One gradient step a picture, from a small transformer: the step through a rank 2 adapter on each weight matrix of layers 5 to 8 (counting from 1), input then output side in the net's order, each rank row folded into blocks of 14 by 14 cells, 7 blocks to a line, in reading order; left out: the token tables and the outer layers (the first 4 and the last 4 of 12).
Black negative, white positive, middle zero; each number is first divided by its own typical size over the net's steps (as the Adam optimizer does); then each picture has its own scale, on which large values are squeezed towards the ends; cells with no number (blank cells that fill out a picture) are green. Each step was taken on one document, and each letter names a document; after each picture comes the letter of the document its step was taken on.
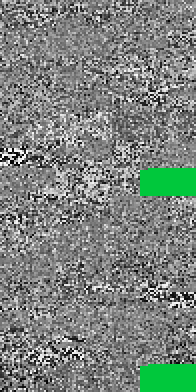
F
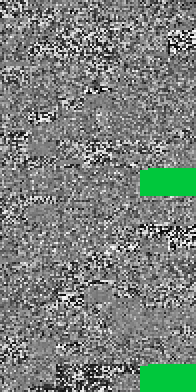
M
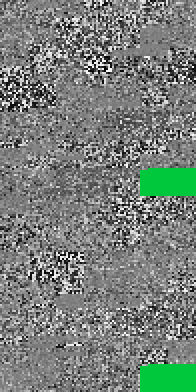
M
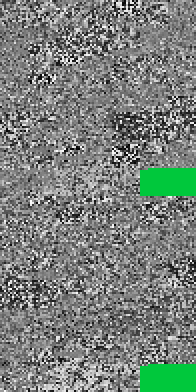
M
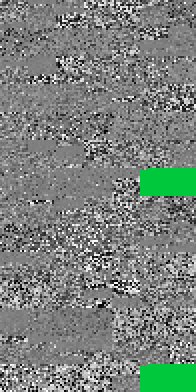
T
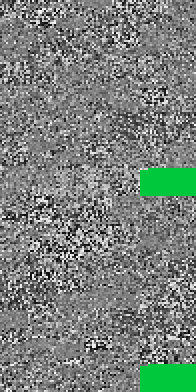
M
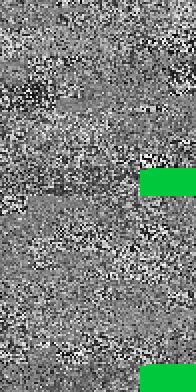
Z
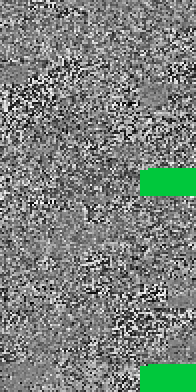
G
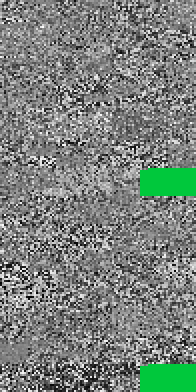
F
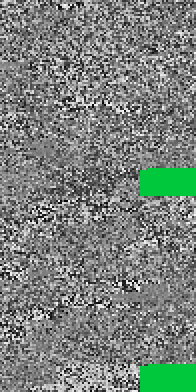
G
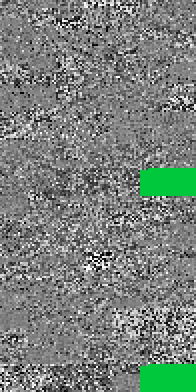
T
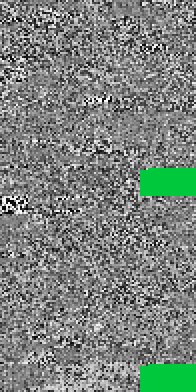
Z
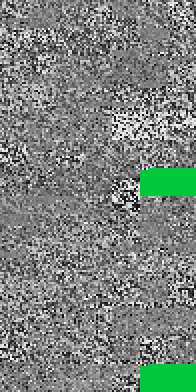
Z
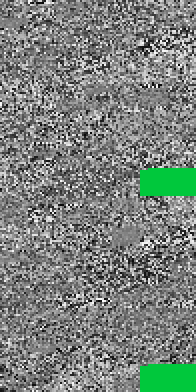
G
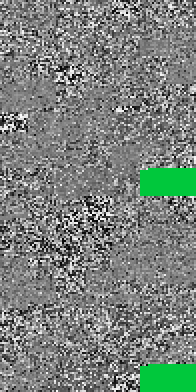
G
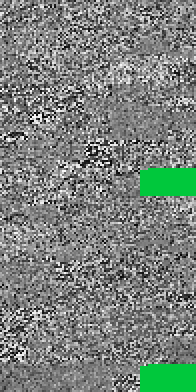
G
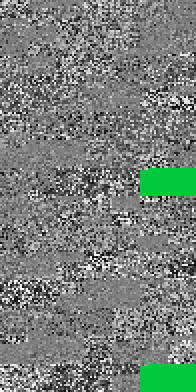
T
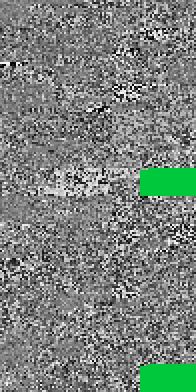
F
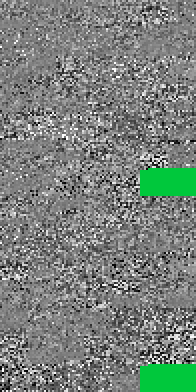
T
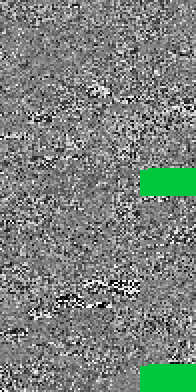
T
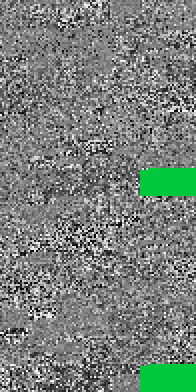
T
